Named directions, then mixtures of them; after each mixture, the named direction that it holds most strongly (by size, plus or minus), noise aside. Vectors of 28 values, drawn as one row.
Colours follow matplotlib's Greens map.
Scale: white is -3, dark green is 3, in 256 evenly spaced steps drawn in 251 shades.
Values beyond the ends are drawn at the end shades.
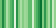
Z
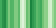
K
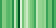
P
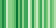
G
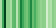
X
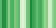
K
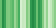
K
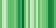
K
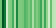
Z
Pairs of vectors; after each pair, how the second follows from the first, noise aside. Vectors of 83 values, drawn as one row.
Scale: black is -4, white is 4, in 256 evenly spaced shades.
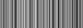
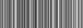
negated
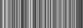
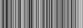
negated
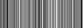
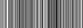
negated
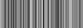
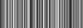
negated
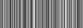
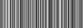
wrapped around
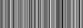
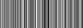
wrapped around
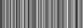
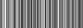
wrapped around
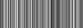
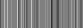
partly zeroed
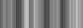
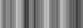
negated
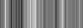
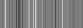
partly zeroed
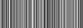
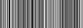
negated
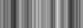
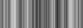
negated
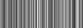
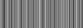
partly zeroed
